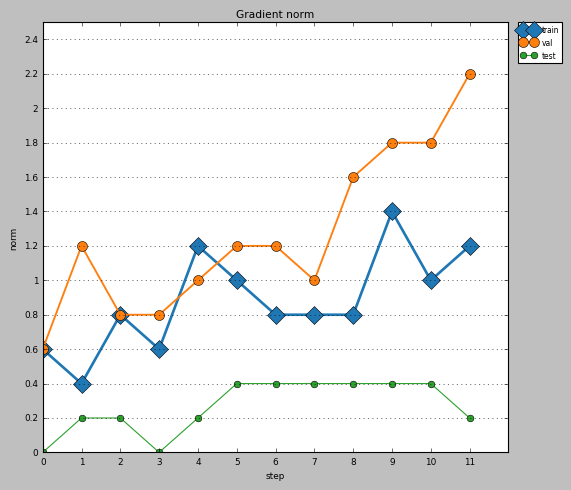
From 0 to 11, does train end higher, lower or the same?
higher
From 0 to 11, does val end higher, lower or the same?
higher
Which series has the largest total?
val
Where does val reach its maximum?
11
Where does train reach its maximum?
9
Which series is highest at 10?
val
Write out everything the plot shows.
Title: Gradient norm
x-axis: step, ticks 0 1 2 3 4 5 6 7 8 9 10 11
y-axis: norm, ticks 0 0.2 0.4 0.6 0.8 1 1.2 1.4 1.6 1.8 2 2.2 2.4
Legend: train, val, test
Values:
train: 0.6 0.4 0.8 0.6 1.2 1 0.8 0.8 0.8 1.4 1 1.2
val: 0.6 1.2 0.8 0.8 1 1.2 1.2 1 1.6 1.8 1.8 2.2
test: 0 0.2 0.2 0 0.2 0.4 0.4 0.4 0.4 0.4 0.4 0.2
